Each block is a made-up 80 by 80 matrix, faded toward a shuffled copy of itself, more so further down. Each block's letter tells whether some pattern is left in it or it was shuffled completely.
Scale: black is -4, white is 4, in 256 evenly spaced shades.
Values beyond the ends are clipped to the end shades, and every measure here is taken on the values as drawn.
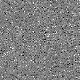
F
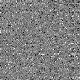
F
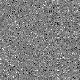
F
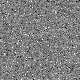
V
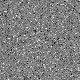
V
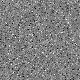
V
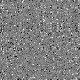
F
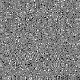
F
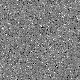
V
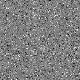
F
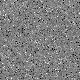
V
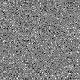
F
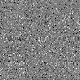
F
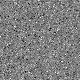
V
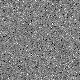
V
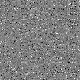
F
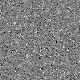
V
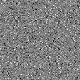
F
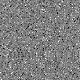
F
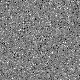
V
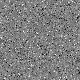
V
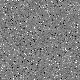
V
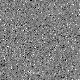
F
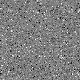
F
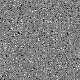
F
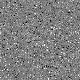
F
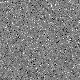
V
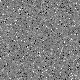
V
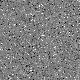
V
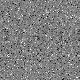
F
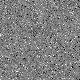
V
